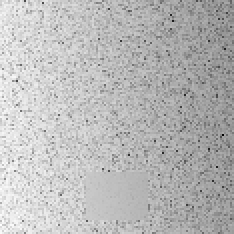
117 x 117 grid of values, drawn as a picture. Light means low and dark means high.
Overall the values sit about 30% of the way up the scale. There is an overall slope up to the right. The bottom middle is the calmest part. No row or column stands out. An odd patch, calmer than its surroundings, sits in the bottom middle. No regular stripes run through it.
